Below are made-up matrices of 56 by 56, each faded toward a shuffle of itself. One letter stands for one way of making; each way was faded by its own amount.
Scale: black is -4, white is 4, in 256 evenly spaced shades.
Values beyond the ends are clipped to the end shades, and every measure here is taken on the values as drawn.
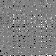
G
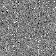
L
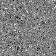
L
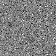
L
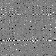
G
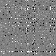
G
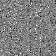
L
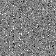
L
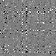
G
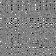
G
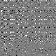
G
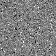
L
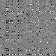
G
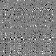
G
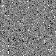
L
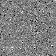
L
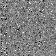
L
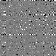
G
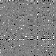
G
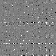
G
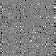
G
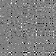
G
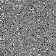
L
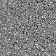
L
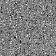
L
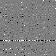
G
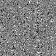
L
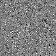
L
